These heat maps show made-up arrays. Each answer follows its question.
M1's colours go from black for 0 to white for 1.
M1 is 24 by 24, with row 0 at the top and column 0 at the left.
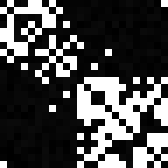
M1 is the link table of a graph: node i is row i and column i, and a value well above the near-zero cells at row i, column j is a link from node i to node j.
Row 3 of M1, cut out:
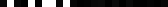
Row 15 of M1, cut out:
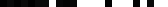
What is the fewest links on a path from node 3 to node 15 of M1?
2
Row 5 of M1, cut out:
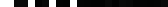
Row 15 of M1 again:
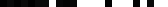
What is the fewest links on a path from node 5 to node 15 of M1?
2
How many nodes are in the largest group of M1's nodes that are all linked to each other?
5
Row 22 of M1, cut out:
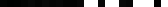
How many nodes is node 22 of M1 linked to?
8
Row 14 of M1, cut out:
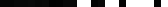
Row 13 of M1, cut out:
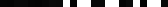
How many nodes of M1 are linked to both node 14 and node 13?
6
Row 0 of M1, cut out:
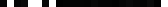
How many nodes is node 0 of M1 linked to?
5
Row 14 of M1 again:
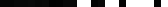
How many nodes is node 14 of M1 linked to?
9
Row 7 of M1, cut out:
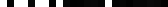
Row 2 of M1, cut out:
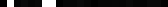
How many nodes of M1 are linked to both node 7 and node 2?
1
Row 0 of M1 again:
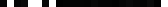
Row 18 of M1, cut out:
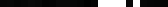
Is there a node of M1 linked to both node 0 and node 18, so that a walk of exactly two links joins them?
no
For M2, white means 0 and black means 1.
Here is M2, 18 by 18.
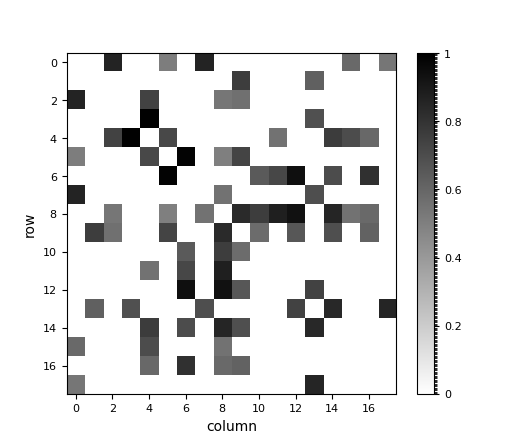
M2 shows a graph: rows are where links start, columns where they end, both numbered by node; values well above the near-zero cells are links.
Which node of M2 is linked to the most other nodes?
node 8
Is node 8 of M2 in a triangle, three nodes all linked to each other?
yes
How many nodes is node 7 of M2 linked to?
3
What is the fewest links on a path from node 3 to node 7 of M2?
2
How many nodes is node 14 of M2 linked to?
5
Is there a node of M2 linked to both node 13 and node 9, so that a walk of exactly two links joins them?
yes
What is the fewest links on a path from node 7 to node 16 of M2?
2
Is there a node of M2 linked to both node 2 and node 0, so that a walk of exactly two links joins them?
no
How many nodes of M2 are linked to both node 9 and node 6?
5
